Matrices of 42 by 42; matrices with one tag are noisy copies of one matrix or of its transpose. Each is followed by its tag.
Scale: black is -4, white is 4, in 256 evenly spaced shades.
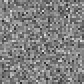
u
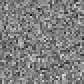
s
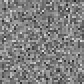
u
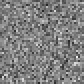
s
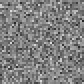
u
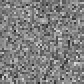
s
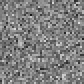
s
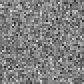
u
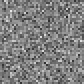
u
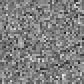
s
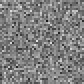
u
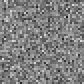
u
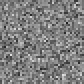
s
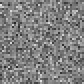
u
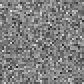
u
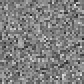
s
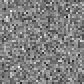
u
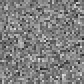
s
